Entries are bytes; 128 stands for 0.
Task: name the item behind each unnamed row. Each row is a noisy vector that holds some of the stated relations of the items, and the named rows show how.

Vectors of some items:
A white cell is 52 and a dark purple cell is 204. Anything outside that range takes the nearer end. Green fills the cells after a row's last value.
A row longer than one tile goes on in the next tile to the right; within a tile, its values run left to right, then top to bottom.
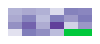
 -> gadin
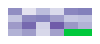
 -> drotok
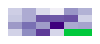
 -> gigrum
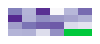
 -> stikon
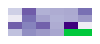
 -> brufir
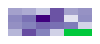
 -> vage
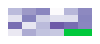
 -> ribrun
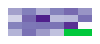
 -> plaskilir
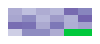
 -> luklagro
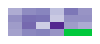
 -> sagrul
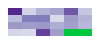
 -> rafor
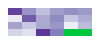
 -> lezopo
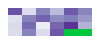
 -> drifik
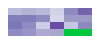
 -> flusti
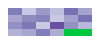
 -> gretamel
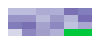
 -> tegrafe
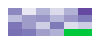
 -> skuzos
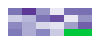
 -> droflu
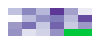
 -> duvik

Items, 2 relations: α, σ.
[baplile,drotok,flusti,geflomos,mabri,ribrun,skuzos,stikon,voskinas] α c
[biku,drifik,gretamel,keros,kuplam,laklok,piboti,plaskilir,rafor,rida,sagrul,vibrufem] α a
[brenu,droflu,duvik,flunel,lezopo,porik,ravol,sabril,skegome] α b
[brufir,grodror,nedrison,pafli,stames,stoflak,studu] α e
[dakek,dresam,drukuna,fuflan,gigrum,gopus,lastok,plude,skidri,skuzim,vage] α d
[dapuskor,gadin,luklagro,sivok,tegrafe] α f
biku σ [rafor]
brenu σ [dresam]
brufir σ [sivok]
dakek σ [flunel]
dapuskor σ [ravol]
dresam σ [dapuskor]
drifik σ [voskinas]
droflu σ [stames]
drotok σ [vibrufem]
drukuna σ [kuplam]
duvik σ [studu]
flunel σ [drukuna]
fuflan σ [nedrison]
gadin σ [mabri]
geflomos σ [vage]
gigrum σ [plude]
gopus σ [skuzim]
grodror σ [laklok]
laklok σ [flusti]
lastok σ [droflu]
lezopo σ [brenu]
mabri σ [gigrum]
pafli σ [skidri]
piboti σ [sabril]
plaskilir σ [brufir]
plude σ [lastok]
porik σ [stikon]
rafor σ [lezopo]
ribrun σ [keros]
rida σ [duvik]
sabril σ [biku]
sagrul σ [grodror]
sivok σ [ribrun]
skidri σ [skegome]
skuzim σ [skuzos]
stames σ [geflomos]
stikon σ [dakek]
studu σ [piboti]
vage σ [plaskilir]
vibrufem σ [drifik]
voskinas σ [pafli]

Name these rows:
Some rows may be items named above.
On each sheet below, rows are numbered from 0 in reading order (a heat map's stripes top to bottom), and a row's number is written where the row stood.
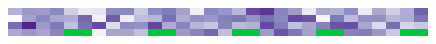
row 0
studu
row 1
sivok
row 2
gopus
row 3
stames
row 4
skuzos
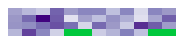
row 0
vage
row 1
keros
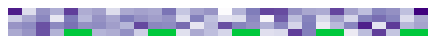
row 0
biku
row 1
fuflan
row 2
ribrun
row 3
brenu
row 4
dresam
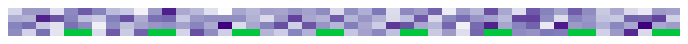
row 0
lastok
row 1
voskinas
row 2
mabri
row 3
rida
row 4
keros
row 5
vibrufem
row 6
laklok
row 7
gigrum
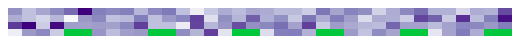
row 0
dapuskor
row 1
porik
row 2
drukuna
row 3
gadin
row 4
skegome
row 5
skidri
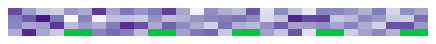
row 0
geflomos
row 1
sabril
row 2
gopus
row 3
plude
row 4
keros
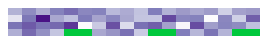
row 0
plaskilir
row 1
kuplam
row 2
flunel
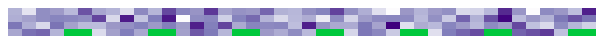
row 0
gopus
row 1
skidri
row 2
piboti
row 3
ravol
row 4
mabri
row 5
pafli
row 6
skuzim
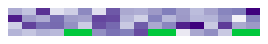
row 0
dakek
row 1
grodror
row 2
dapuskor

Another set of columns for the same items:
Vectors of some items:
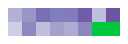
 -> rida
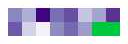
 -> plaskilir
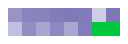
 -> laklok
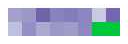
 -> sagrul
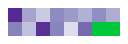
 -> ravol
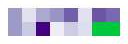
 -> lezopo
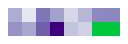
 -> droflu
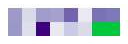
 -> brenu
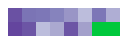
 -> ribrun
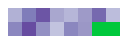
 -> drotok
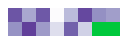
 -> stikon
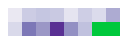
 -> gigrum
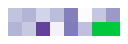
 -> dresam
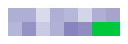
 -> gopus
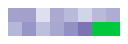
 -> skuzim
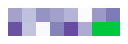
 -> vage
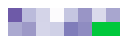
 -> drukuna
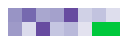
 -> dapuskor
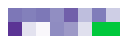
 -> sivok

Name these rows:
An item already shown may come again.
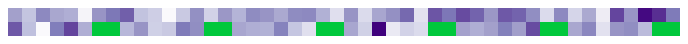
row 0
vage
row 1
drukuna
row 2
gadin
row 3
lezopo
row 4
keros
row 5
studu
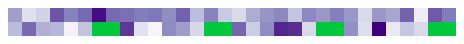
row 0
sabril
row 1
sivok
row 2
stames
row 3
brenu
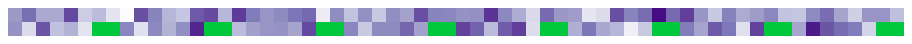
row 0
dapuskor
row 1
pafli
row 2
kuplam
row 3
grodror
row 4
geflomos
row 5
sabril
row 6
skegome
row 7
mabri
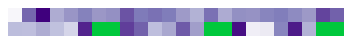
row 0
drifik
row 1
ribrun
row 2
brufir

